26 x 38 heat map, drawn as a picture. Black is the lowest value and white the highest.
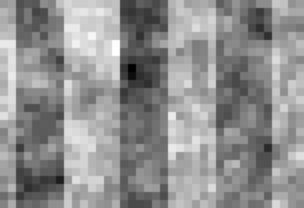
There is no overall slope. The grain runs up and down. The top left is the ninth with the highest average. Stripes running up and down repeat 3 times from left to right.
